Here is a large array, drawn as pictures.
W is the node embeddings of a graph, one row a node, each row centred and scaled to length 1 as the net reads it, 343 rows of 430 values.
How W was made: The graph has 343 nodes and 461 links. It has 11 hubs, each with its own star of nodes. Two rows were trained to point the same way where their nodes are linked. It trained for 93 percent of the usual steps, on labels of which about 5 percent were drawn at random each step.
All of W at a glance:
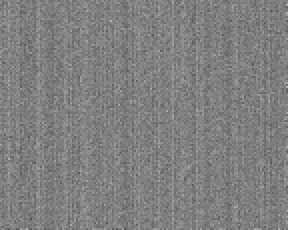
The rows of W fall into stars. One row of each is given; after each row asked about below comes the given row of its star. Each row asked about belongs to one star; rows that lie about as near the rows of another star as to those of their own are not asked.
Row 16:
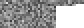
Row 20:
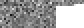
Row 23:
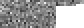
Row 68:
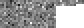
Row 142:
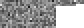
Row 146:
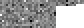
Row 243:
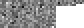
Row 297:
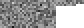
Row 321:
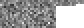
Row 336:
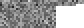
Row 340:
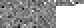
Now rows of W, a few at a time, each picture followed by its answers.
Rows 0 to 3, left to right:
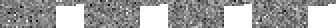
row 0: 146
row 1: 336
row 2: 23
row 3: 243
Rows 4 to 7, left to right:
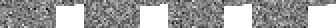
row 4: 68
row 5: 243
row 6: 68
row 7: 20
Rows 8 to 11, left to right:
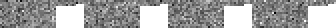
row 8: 336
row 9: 20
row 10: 146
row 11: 297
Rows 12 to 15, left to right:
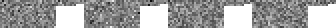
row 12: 146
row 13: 23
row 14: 297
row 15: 20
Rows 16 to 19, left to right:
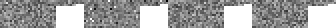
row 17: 146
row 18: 23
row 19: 16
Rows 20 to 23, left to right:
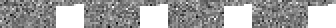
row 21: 336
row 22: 23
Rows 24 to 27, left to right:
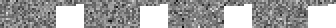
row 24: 340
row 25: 336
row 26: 142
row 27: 297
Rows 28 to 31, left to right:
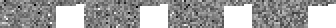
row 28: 16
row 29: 321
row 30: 20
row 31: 142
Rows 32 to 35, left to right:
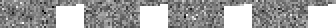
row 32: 321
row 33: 23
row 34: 336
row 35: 146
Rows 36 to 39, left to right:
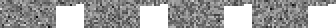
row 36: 16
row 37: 243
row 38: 23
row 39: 243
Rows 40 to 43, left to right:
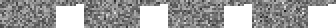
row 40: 243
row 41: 142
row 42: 142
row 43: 20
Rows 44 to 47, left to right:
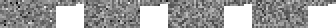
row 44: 142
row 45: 340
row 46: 340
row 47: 146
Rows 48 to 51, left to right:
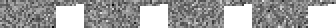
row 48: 68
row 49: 340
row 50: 297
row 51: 23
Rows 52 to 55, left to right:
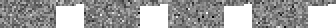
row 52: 336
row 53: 23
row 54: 16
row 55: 243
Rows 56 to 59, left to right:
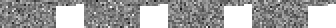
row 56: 336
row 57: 68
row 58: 146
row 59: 16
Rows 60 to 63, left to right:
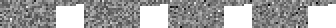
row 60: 68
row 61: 20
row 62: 297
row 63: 321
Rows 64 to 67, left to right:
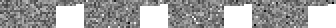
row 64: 142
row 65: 68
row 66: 142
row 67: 16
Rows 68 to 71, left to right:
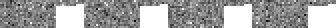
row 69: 321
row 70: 321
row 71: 243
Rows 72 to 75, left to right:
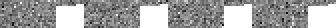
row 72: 340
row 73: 336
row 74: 23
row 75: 297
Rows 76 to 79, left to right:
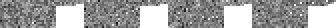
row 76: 321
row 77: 336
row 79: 16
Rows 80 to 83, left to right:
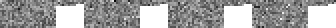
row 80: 243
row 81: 23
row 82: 321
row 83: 297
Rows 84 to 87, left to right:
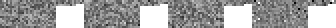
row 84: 336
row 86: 68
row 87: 146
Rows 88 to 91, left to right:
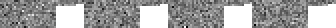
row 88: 336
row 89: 243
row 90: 340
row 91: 16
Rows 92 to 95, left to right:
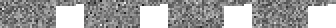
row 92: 23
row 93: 20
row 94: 243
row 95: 321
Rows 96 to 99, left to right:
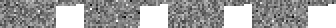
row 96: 68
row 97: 146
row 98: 146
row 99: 340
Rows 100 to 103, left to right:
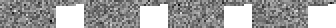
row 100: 321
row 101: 23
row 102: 146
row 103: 146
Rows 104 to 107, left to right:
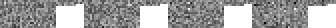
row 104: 336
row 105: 336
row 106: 297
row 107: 340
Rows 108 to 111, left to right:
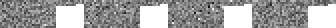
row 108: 68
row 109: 243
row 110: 243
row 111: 321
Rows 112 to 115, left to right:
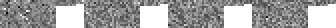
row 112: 142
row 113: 321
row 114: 68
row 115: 20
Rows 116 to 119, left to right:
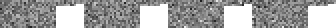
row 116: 340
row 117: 142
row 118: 340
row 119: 142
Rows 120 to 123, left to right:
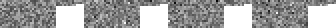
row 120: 23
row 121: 23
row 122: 142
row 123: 20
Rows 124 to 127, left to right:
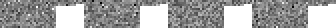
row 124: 336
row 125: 142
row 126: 20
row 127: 243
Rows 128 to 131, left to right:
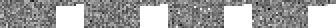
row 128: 142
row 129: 336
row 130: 68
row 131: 20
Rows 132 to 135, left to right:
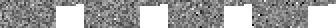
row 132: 243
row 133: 243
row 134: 243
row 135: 297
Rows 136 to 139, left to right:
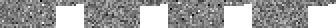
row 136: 146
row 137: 321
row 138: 142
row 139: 321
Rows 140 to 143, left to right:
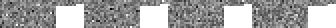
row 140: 20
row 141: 146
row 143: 142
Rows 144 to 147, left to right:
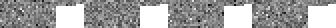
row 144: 336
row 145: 23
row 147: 243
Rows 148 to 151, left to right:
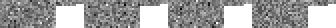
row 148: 23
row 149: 321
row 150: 321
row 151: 321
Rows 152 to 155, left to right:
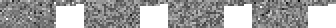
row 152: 243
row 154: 243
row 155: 340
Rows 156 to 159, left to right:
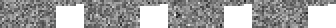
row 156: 336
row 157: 336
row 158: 20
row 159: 23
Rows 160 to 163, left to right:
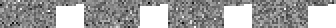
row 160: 336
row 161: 321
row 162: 23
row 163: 146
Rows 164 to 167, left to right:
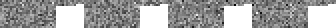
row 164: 297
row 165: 243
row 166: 336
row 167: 20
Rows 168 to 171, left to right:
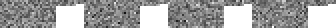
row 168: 16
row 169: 20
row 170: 23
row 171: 20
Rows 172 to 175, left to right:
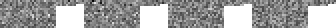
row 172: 243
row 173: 142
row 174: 68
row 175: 297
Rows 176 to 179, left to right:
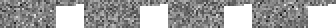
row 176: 23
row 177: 336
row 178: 16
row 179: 243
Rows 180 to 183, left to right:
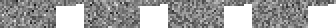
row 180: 20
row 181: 243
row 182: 340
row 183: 321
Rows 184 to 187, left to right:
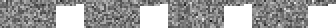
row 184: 142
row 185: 321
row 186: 16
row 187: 68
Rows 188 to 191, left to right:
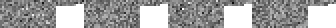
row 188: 340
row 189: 243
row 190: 321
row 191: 297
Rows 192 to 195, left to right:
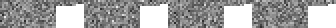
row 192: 16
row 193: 20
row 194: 23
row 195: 23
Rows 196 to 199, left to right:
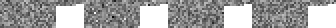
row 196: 16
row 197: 23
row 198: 23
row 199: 336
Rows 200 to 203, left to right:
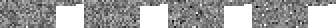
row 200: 142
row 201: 336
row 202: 243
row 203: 321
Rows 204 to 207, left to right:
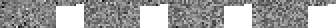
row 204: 340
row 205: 146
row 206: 297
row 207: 20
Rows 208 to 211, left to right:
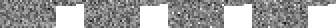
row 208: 146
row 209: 68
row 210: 68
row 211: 336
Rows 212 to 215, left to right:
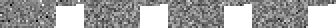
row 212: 146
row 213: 20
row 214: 243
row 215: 340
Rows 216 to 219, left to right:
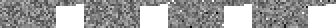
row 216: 321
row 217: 146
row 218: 16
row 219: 20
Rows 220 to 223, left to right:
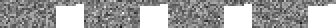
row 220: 336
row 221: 20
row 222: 142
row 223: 20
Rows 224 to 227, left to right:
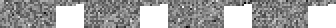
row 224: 16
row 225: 336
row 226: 340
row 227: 68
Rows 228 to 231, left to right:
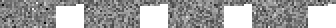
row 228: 68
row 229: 340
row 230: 243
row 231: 23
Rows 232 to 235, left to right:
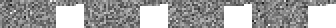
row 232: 321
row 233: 340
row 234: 146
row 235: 20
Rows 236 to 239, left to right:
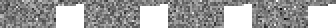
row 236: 142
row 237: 20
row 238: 16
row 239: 68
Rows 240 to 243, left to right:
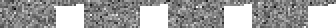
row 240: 243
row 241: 336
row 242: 20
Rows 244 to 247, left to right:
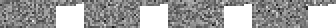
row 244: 243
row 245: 146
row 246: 321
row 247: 20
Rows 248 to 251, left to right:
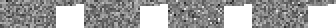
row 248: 20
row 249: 23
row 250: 142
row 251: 16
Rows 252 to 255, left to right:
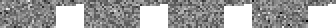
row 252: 23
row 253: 142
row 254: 142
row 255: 142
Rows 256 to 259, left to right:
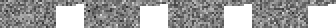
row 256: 336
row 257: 23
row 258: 68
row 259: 20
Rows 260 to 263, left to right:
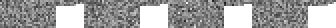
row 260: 68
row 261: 20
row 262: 23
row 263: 16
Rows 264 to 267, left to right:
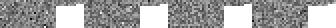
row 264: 321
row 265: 142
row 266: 146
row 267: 16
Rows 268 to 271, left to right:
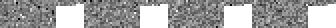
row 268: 142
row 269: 20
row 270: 297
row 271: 20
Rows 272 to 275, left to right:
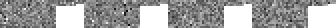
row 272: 243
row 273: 321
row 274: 23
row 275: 321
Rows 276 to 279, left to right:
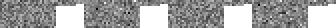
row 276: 336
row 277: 321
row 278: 20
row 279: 243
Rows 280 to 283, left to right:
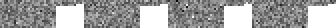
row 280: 297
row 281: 243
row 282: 142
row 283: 243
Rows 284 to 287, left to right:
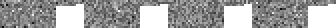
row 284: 336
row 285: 68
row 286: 297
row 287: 68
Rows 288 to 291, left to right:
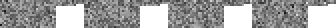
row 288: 297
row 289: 340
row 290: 16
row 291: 243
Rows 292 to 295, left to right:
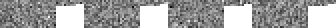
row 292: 23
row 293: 340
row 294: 340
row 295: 20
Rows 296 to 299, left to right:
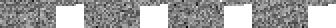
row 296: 336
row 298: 336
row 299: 243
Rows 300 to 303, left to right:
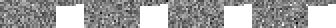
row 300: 16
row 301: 297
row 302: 23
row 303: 68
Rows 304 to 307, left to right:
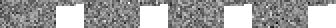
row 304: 336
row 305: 340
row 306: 340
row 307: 340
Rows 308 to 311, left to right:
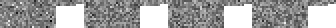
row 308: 321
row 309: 68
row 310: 68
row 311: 23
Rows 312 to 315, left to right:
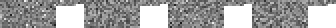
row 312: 68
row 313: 243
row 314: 336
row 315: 340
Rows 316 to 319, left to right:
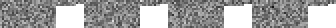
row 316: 297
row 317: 20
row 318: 20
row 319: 297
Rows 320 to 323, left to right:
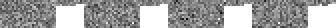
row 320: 142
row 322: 142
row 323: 243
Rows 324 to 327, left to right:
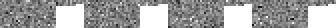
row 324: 23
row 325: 68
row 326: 20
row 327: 297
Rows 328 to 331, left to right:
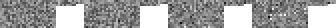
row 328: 297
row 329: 23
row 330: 340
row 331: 336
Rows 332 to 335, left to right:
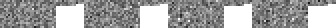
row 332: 297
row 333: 321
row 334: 340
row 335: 23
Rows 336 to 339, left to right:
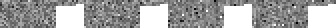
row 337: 23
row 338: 146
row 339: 68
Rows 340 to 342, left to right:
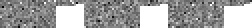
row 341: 23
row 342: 297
